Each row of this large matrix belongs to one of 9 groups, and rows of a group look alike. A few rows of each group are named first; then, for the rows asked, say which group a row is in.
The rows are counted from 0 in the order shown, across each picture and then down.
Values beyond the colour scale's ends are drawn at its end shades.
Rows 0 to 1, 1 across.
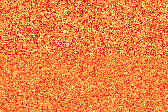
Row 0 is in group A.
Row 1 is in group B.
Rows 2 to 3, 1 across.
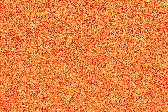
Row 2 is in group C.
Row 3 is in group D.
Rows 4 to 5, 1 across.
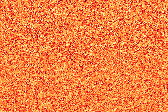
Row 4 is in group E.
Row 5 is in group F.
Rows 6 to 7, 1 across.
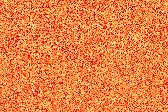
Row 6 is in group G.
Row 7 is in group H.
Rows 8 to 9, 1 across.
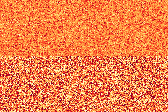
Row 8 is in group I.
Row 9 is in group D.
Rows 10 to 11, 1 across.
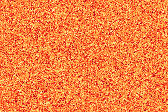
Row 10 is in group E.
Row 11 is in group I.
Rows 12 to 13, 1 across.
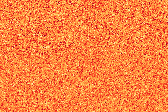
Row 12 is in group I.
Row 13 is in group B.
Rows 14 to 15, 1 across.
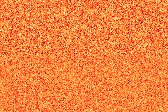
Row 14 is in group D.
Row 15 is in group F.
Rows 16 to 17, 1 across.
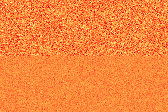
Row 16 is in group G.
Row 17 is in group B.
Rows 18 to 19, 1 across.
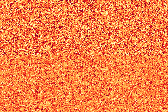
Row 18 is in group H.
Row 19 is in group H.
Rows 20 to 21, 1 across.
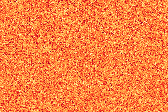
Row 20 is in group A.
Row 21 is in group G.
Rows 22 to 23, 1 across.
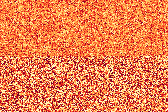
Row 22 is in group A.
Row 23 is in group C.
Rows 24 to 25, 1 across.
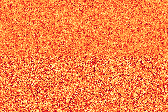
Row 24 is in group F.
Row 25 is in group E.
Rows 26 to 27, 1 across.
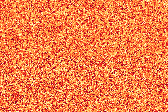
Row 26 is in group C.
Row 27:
C
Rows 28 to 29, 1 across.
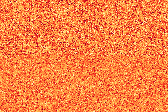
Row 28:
A
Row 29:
B
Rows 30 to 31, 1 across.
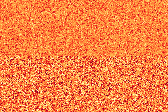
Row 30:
C
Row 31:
H
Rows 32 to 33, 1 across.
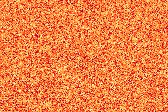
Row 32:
H
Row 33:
A
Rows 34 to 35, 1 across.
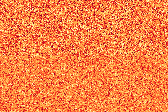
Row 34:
G
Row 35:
D
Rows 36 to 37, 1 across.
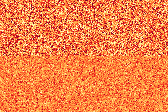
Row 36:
G
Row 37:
B
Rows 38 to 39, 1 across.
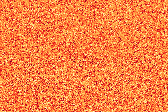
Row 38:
E
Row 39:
F
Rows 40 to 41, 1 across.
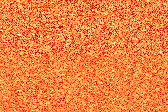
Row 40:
H
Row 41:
I
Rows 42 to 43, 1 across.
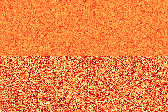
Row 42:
E
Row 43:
I
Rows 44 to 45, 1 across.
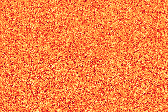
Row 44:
E
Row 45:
E
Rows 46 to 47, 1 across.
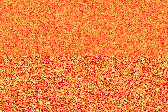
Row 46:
F
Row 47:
I
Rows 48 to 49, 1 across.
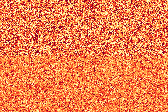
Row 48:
H
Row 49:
E
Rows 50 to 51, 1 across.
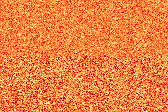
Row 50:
D
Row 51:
I
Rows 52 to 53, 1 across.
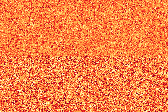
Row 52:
G
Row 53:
I
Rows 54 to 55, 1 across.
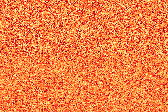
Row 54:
B
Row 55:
I
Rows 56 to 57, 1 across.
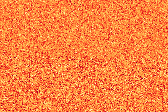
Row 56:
D
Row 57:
A
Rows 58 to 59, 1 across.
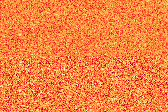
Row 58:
C
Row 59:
D
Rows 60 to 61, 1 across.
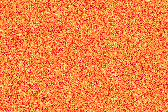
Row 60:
C
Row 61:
D
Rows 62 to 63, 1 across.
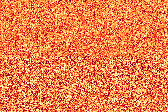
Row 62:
E
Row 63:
D
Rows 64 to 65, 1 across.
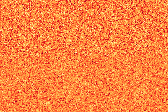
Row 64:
D
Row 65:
I
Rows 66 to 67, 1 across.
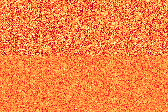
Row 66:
H
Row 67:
D
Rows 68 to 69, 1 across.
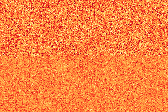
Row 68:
G
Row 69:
A
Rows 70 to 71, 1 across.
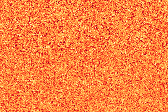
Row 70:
I
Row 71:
G
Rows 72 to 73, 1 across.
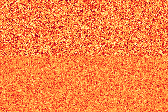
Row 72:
H
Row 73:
C
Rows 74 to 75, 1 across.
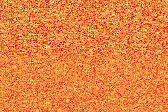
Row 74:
I
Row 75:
E
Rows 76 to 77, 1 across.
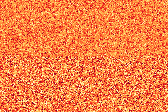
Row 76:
C
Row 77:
B
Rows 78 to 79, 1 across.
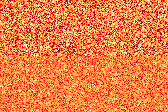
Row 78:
E
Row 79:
D
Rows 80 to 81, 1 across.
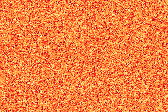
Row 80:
I
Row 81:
B
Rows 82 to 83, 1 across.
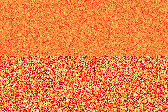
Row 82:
D
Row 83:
E
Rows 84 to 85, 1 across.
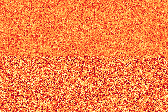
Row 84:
G
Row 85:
B
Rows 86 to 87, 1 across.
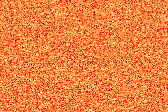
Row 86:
E
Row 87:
F
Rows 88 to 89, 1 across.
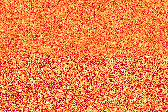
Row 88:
G
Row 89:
C
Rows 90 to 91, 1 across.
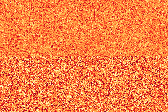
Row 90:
G
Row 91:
D
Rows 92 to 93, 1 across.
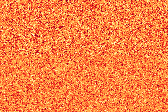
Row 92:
H
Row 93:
C
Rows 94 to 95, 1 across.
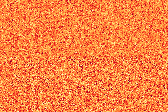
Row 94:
H
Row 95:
F
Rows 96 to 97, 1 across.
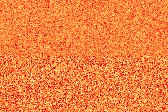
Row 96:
I
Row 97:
C
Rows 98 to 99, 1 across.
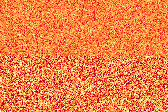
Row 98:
B
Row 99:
B
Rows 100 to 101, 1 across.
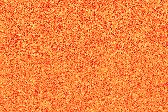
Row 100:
G
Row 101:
H
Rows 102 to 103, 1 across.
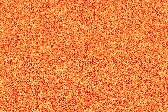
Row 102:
G
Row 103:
F
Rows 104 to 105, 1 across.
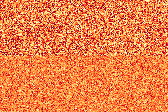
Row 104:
C
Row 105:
D
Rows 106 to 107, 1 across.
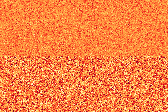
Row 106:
F
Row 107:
B
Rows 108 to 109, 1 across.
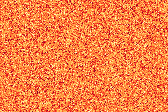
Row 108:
D
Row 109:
E
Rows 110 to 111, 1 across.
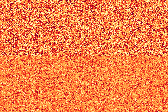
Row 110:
H
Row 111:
H
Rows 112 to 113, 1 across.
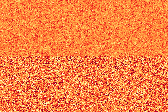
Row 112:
H
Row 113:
I
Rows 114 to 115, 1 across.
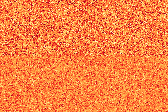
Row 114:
A
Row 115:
C
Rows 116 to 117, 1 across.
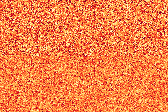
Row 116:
E
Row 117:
G
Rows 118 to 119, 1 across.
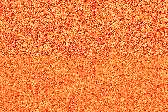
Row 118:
E
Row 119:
E
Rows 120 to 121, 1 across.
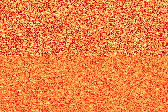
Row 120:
C
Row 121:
I
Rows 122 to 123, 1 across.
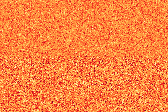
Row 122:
D
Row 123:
G
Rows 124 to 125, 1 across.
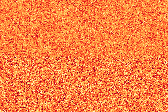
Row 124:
A
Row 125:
B
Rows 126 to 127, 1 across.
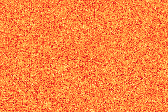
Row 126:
G
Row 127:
A
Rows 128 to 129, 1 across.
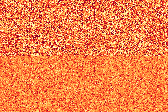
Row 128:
G
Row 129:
E
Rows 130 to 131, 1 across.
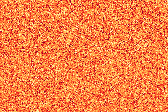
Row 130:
D
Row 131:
E
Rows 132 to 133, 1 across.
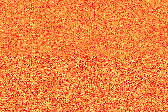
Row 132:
G
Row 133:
A
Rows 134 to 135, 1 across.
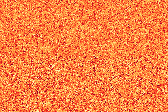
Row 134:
B
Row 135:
E
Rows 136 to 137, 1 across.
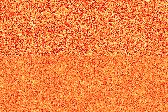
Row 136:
C
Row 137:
G
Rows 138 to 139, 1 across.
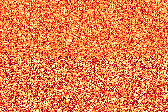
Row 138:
D
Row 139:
E
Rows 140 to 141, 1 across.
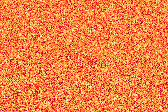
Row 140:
D
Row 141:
H
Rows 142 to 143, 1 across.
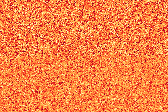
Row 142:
B
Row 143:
H
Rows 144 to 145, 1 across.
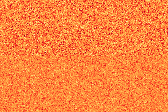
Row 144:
F
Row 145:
D
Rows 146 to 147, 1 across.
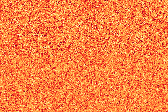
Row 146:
I
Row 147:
C
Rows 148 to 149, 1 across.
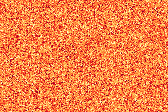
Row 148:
G
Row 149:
H
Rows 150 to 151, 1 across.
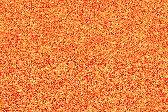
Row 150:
G
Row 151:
C
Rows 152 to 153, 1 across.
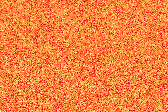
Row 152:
A
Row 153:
B
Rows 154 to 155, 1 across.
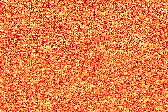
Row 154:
G
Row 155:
B
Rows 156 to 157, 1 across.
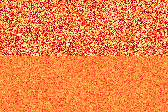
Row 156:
E
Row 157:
I
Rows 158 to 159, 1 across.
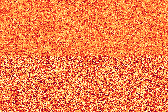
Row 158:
A
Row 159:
I
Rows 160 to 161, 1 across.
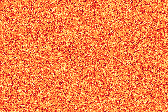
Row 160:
E
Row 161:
D
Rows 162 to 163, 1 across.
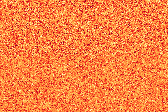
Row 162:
F
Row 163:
A
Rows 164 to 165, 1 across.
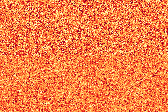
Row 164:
F
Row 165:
I
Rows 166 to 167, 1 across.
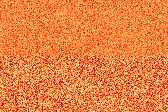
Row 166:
F
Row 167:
B
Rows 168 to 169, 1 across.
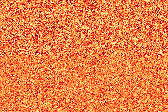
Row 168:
H
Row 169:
E
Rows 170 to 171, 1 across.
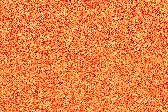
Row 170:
D
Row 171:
H
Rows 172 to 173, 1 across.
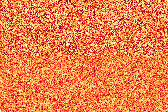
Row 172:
E
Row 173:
B
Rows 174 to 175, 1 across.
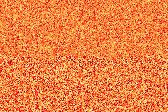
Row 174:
B
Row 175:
F
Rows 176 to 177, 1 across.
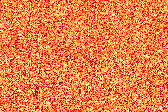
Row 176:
I
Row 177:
H
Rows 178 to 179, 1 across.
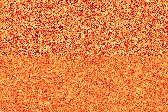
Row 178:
H
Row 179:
I
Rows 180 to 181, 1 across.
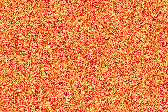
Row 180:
I
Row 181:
H
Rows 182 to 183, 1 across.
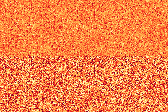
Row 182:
G
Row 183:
G
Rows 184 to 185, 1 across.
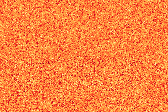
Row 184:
B
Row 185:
G
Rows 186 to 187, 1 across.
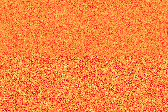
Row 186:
F
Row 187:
A
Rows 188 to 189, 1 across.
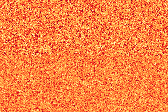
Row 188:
H
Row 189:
G
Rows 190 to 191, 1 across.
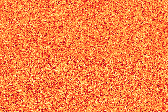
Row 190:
I
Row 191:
C
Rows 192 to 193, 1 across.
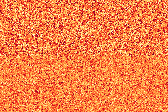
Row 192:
B
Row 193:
H
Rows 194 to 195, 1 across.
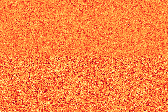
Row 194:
F
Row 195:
I
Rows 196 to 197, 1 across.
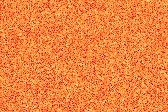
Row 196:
C
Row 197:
E
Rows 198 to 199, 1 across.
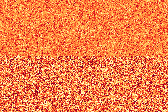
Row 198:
B
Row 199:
H
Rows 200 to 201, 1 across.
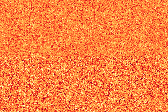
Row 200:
G
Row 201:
D
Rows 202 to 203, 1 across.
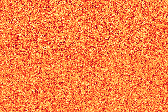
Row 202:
I
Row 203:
H
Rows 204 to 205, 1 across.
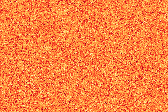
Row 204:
A
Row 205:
D
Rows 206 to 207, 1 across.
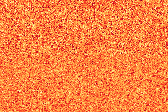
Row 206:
G
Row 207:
I
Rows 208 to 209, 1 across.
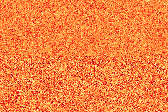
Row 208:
C
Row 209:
G
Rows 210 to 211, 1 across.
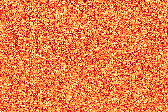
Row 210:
F
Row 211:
D
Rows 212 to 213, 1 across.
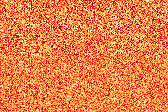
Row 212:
G
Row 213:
D
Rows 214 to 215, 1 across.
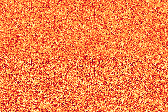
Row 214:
G
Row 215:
G
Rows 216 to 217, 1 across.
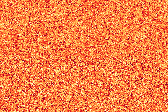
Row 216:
I
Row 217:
D
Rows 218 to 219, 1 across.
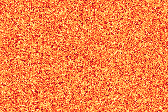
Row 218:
G
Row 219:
H
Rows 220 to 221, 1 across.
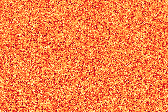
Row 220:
I
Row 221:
B
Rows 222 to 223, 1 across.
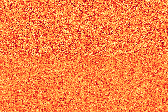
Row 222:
F
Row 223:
I
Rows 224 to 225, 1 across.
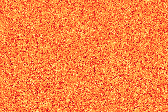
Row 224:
B
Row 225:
E
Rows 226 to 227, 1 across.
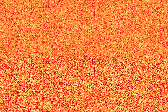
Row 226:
G
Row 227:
G
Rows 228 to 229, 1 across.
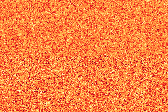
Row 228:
C
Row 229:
I
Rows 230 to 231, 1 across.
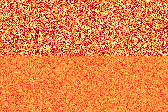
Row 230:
H
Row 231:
C
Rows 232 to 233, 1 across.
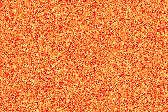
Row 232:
E
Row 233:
E
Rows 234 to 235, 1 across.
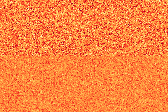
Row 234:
F
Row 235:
G
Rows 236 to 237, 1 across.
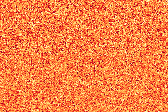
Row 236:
C
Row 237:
G
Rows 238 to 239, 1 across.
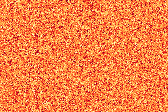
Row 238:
H
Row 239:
F
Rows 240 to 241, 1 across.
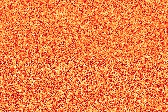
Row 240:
F
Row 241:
C
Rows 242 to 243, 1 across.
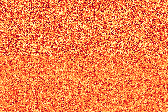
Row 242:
G
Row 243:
F
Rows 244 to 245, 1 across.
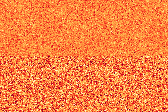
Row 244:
G
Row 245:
C
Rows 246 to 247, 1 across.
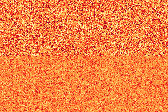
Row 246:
G
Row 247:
H
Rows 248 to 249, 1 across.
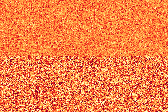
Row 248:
G
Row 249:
H
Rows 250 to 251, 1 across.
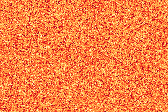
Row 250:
I
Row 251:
D
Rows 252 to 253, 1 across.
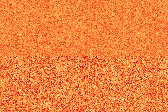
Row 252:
I
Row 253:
A
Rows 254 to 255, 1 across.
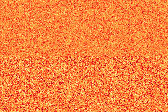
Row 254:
D
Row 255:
D
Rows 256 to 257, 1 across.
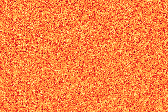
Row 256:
B
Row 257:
B
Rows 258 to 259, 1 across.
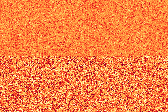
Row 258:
I
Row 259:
C
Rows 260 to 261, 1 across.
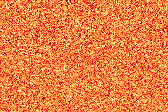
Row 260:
H
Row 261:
D
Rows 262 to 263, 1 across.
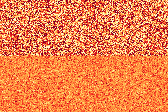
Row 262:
I
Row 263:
I
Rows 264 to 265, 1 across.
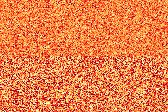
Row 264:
I
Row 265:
I
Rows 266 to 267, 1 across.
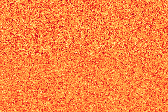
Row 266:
H
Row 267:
I
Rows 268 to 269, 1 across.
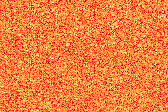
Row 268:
E
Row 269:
G
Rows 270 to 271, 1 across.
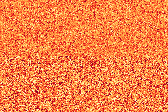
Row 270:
E
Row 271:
H
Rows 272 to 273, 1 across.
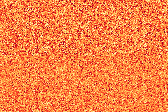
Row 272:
F
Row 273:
F
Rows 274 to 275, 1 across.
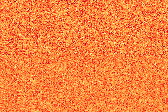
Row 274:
A
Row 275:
G
